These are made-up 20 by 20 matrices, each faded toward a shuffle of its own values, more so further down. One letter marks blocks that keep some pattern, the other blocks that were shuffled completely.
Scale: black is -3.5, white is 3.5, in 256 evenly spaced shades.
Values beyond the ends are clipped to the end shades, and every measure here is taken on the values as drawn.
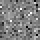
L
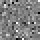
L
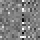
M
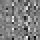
M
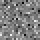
L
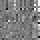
M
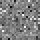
L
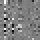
M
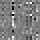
M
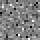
L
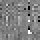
M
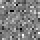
L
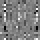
M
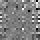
M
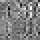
M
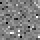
L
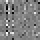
M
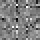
M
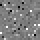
L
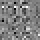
M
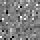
L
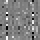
M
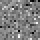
L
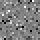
L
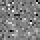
L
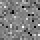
L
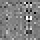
M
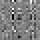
M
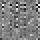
M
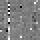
M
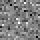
L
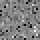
L
